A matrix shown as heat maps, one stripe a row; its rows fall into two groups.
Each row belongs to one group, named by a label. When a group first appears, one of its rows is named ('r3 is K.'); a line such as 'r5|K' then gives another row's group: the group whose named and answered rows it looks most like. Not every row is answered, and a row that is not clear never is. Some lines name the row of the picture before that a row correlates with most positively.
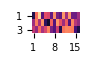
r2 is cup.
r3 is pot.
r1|pot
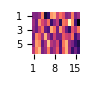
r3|cup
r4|pot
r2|pot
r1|cup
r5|pot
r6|pot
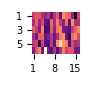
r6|pot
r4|cup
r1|pot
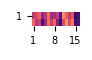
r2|pot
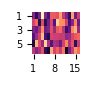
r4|cup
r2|cup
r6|cup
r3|cup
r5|pot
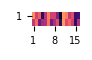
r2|pot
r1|pot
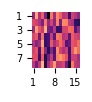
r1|cup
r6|cup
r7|cup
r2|pot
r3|pot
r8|cup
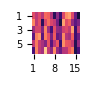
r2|pot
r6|pot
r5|pot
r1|pot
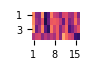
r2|cup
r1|cup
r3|cup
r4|pot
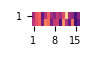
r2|pot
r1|pot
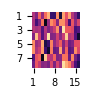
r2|cup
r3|pot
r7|pot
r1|pot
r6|cup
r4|pot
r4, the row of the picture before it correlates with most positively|1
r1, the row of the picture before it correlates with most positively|2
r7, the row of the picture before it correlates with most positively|2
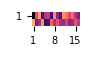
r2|cup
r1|pot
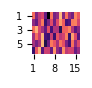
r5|cup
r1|cup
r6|pot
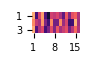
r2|cup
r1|cup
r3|cup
